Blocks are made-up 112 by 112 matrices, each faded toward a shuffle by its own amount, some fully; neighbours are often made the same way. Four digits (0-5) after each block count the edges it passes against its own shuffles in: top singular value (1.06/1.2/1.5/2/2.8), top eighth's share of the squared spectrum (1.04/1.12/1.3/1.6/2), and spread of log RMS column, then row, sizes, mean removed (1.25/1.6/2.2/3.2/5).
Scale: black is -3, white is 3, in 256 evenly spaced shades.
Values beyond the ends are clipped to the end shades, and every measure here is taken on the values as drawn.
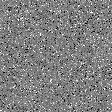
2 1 0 0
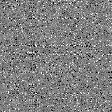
4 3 1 2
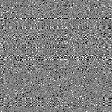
5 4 2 3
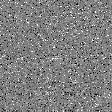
3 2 0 1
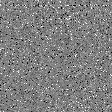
3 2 0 1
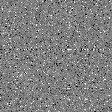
3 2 1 1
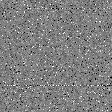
3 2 0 1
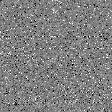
3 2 0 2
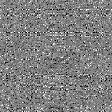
4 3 2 3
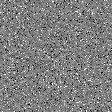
2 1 0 0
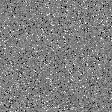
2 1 0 0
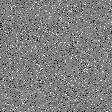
0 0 0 0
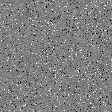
2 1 0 0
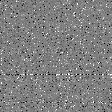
4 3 1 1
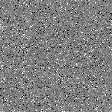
3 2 1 1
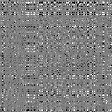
5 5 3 4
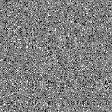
4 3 2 2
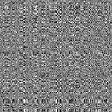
5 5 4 4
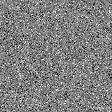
2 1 0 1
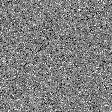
1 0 0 0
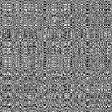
5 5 4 4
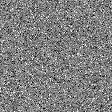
1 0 0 0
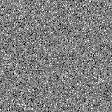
3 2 1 1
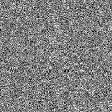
4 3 2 2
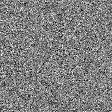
3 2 0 0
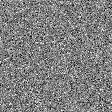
1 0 0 0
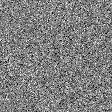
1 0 0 0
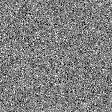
2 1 0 0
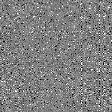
4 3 3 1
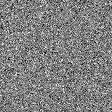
0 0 0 0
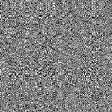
4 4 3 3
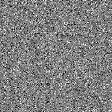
3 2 1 1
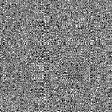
4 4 2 2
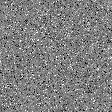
0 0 0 0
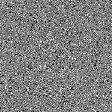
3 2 1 1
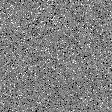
0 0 0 0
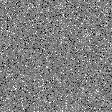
1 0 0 0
